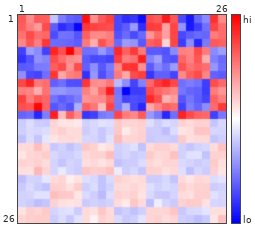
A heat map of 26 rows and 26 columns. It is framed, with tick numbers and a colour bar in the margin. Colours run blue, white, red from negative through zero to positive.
Grain: checkered. Average level on the scale: 50%. Seam: horizontal, 50% of the way down, the bottom part calmer. Slope: none.
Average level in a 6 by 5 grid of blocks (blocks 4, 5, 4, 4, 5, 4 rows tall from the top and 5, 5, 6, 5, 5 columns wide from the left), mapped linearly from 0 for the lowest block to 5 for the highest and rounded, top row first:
5 1 0 5 1
0 2 3 0 3
4 1 1 3 1
1 2 2 1 2
2 2 2 2 2
2 2 2 2 2
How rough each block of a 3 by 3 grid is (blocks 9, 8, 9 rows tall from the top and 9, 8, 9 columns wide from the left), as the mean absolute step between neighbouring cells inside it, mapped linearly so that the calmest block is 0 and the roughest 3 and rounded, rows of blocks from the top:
3 3 3 / 2 2 2 / 0 0 0
